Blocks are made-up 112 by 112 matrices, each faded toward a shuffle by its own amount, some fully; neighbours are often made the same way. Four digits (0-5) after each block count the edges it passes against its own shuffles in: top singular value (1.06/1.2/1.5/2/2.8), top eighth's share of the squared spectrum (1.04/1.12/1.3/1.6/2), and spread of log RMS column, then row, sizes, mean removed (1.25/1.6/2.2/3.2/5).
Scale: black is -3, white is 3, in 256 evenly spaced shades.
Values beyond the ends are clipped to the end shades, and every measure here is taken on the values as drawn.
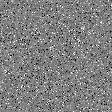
0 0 0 0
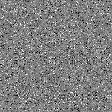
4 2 1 2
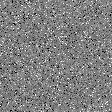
0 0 0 0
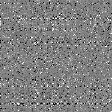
4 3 2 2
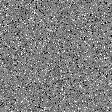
0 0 0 0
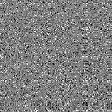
4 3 2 2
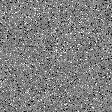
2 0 0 0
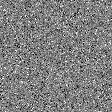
0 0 0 0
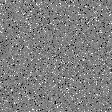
0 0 0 0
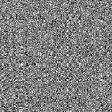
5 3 3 2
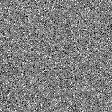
3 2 0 0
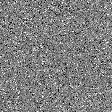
2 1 0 0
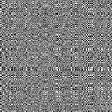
5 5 4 4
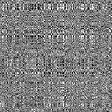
5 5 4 4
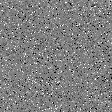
2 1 0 0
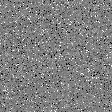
2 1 0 0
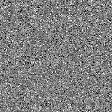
4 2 1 1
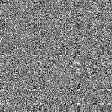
4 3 2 2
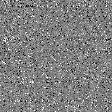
1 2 2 2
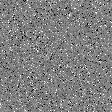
0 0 0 0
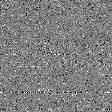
2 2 1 3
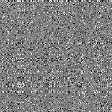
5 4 2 3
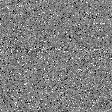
1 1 0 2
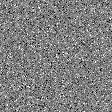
2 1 0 0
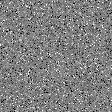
1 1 0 0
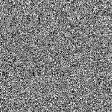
3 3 1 1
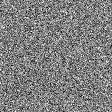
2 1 0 0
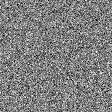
1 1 0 0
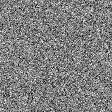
0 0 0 0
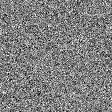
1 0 0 0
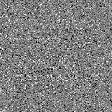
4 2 1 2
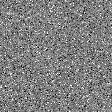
3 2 0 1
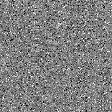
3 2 1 1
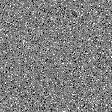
3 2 1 1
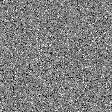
0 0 1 0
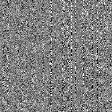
2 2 4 0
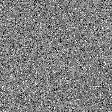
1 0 1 0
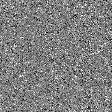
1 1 2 0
